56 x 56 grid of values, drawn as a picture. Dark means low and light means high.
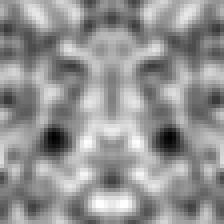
Slope: none. Odd rows or columns: none. Seam: none. Average level on the scale: 60%. Mirror symmetry: left to right. Grain: blotchy.
